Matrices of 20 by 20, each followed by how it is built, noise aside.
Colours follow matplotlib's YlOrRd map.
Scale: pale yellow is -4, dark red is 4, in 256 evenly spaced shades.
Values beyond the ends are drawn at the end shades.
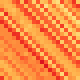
Toeplitz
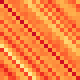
Toeplitz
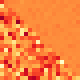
lower triangular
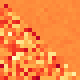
lower triangular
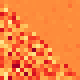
lower triangular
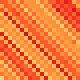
Toeplitz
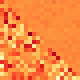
lower triangular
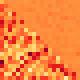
lower triangular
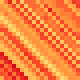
Toeplitz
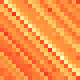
Toeplitz
